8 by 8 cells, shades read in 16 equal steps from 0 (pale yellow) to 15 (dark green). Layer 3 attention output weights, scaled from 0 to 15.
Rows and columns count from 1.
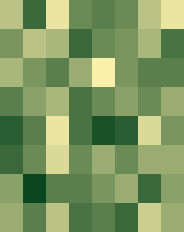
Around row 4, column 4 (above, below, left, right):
6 11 5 9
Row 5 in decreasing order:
14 13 13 11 10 8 2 1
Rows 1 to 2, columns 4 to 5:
9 10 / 12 9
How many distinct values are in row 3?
5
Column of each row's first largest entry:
2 4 3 4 5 1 2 6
